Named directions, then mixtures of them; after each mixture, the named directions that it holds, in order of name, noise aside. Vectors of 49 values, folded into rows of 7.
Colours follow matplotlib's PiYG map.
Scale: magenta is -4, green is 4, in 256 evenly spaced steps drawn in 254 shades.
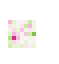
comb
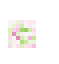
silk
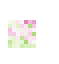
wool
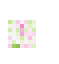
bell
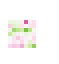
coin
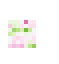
coin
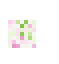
bell, wool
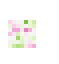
coin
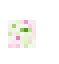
coin, silk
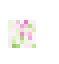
bell, wool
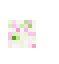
coin, comb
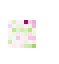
coin, wool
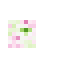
coin, silk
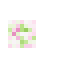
silk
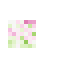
wool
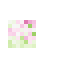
wool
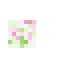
silk, wool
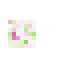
comb, silk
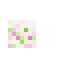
bell, silk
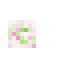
silk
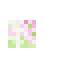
wool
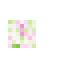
bell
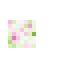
comb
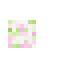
bell, wool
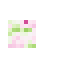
coin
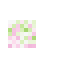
silk, wool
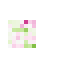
coin, wool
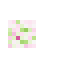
silk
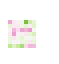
coin, comb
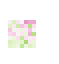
wool
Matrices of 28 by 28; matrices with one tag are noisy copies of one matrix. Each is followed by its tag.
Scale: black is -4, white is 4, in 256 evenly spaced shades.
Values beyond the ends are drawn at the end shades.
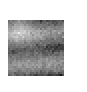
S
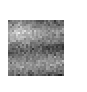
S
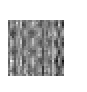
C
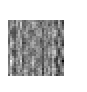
C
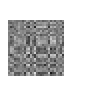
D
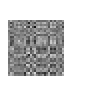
D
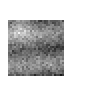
S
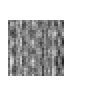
C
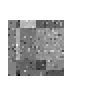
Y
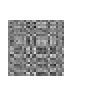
D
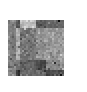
Y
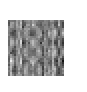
C
